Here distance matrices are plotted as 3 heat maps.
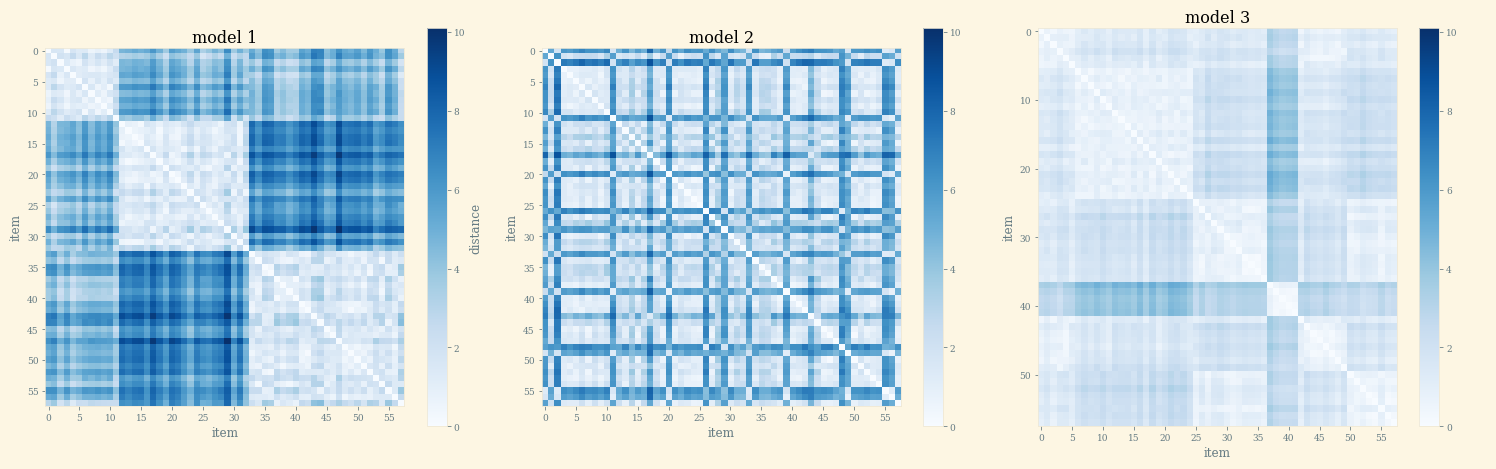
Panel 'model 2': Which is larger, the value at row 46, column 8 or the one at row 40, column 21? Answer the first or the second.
the first
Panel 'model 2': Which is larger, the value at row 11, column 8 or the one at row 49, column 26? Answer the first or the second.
the first
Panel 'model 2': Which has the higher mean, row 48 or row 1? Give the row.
48
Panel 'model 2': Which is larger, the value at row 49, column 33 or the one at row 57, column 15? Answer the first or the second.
the first
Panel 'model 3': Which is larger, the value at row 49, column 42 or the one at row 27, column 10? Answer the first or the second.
the second
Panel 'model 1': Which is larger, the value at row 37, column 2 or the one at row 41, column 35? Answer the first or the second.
the first
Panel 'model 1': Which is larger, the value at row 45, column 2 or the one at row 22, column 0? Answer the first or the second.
the second
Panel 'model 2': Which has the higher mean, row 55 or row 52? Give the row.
55
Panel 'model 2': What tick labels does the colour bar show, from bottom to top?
0, 2, 4, 6, 8, 10
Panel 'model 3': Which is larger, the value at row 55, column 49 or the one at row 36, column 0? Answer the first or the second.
the first
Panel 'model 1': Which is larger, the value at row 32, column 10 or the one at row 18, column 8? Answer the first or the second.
the second
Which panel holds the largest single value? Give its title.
model 1
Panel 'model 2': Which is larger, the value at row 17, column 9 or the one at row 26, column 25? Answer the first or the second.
the second
